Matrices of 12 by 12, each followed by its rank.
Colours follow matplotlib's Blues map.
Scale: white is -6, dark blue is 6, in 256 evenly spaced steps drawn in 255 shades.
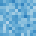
full rank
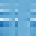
one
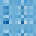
one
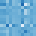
two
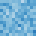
full rank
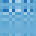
one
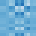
one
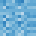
two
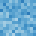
full rank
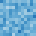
full rank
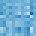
two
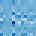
two
